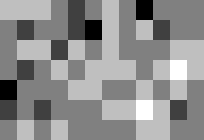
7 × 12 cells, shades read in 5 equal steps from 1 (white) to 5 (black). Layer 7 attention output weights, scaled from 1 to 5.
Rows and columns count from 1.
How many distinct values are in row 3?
3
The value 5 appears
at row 1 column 9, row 2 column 6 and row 5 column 1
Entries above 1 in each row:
12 12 12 11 12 11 12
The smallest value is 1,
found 2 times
